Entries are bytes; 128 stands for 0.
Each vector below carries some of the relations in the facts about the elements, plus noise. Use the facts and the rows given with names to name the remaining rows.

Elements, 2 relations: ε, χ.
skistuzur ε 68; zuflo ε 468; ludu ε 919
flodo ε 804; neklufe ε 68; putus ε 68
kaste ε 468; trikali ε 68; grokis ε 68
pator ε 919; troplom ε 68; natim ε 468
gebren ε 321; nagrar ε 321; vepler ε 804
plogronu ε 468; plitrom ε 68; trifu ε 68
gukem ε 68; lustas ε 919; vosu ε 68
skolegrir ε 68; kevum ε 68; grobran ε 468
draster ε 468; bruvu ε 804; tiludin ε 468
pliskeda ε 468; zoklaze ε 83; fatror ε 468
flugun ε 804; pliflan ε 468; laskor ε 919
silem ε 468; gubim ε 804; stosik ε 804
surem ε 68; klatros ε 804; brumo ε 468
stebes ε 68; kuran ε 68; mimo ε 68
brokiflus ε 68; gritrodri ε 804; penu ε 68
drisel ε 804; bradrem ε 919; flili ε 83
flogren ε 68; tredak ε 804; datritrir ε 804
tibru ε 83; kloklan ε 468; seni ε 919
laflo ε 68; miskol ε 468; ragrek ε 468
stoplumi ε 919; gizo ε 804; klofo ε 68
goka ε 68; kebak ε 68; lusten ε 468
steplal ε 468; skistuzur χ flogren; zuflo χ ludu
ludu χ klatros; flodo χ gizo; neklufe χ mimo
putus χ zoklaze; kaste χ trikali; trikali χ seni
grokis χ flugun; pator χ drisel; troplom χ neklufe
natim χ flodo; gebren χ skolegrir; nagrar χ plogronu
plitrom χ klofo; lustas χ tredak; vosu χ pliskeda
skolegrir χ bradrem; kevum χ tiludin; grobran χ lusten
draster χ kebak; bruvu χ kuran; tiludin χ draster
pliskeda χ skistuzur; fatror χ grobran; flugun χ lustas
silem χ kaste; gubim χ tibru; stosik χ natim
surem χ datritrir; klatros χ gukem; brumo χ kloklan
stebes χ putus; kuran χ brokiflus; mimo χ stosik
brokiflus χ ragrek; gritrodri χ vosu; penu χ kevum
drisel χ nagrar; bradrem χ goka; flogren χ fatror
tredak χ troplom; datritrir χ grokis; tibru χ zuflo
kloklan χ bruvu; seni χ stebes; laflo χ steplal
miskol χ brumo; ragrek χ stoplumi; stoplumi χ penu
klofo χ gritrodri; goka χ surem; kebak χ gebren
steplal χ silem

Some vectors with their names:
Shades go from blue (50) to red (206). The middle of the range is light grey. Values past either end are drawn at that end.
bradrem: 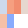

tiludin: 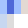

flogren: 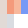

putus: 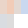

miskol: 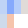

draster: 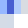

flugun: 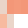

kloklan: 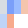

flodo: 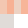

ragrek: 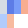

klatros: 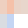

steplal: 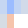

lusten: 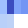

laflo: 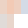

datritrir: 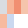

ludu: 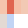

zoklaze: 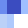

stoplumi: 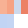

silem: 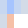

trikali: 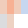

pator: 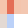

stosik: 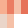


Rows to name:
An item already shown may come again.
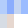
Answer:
grobran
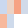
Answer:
surem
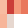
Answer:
lustas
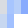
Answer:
gukem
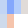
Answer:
miskol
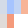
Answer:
natim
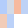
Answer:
skolegrir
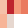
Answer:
lustas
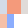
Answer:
bradrem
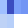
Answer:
lusten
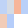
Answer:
skolegrir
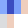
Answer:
tibru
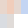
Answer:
putus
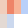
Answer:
gritrodri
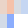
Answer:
laskor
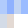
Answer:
grobran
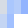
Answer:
gukem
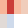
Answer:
seni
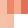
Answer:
tredak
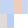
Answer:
kebak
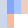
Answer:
brumo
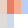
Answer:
gritrodri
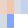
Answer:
laskor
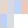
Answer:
penu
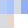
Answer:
fatror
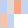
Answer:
goka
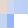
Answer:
gizo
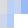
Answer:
trifu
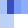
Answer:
plogronu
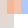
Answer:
klofo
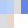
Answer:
pliskeda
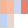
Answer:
bruvu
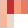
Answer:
lustas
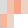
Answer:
grokis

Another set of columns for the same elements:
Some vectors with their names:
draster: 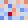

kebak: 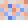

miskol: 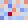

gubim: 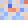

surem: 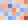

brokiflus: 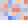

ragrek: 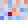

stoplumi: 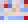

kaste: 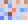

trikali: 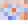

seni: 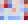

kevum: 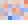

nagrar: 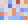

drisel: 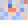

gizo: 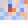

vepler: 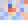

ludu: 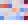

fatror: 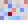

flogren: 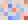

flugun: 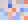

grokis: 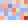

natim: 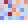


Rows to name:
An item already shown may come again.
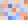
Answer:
trifu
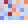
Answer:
natim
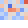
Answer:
klatros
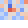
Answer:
flodo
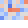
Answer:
bruvu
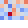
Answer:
draster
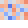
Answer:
skolegrir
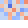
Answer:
flugun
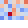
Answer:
tiludin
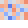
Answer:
skolegrir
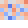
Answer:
kebak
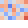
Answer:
goka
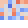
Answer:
gebren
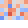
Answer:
zoklaze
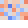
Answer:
gukem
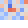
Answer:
stosik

